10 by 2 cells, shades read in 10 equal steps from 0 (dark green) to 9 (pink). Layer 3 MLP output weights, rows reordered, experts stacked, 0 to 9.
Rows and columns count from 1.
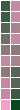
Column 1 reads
2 2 3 4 5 7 5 7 7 9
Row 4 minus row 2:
2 0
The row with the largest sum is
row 6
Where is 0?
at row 10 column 2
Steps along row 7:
down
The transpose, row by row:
2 2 3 4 5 7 5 7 7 9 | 7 7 6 7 5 6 3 3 2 0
